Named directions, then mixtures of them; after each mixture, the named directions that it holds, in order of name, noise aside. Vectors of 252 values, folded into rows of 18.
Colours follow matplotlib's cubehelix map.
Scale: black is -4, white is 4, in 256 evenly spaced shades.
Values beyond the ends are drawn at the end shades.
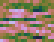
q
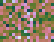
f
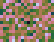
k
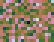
k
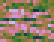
q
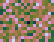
k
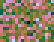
k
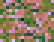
k, q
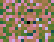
f, k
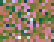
f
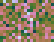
f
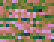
f, q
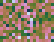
f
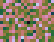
k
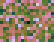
k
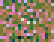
f, k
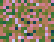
f, k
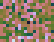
f, k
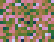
k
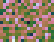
k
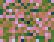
k, q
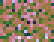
f, k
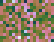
f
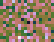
f, k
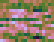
q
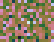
f, k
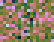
f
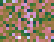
f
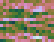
q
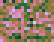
f, q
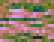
q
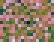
k
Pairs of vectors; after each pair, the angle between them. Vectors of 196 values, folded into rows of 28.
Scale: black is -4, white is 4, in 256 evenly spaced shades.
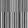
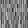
partly opposed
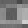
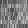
partly aligned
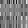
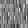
partly aligned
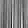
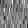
orthogonal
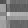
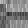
nearly opposite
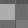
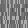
orthogonal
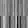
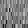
orthogonal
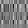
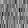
orthogonal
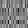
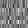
nearly opposite
